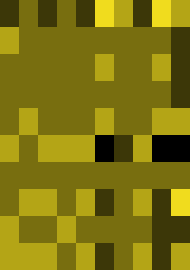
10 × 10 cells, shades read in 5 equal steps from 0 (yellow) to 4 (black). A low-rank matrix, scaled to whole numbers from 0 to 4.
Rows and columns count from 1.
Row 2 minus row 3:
-1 0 0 0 0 1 0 0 1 0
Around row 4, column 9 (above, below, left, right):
1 1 2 3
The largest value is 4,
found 3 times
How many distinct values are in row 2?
3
